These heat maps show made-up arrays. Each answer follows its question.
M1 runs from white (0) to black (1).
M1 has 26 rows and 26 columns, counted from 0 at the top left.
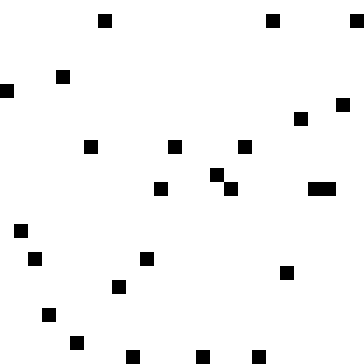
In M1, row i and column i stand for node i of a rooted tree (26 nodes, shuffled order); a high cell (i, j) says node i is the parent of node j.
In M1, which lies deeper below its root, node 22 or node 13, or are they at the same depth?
node 22
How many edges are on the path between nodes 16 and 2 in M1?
4
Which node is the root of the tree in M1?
13
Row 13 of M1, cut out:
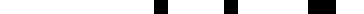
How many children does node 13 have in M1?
4
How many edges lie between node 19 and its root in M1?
3
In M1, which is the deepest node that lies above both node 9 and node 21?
1
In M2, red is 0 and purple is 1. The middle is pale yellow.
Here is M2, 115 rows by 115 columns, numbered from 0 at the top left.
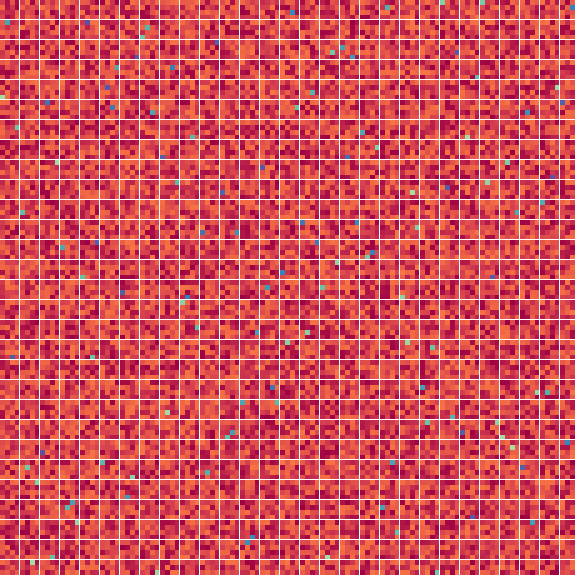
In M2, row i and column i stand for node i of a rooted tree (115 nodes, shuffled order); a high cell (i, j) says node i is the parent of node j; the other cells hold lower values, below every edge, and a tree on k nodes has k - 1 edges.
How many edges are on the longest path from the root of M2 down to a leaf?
13
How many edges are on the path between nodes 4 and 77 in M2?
2
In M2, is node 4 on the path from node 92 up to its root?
yes
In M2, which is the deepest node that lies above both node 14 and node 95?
114
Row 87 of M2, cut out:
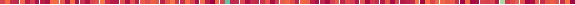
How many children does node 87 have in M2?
2
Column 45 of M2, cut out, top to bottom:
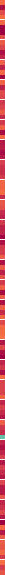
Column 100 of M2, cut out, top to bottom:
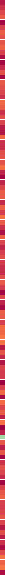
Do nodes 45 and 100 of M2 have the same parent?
yes
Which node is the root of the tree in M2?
42
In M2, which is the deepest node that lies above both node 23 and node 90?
114
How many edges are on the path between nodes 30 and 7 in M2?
9
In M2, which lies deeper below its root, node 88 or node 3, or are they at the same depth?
node 88
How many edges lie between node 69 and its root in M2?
5
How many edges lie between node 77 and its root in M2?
3
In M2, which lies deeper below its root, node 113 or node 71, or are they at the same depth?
the same depth
